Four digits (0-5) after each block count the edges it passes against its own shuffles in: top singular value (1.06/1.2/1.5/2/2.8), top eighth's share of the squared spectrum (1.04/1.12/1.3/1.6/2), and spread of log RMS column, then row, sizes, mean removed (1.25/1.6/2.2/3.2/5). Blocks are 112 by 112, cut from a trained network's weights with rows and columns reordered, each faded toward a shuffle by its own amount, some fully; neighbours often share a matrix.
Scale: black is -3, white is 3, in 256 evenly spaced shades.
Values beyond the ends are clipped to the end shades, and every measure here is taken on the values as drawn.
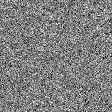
0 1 0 0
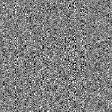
3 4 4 2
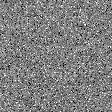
0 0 0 0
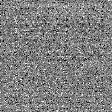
2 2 2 0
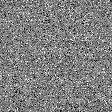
1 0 0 0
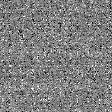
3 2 3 0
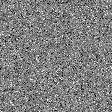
0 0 0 0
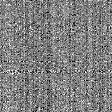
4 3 1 3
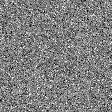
0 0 0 0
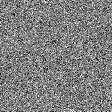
2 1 0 1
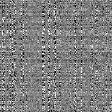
4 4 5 0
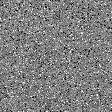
0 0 0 0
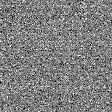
2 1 1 0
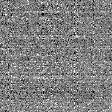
3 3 3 0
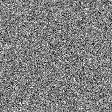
1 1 0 0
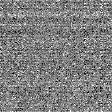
3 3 3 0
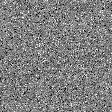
1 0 0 0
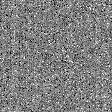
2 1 0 0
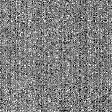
3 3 0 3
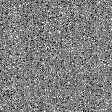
1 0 0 0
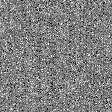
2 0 0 0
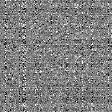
3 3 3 0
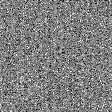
1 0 0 0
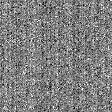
3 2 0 2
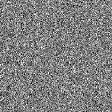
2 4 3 1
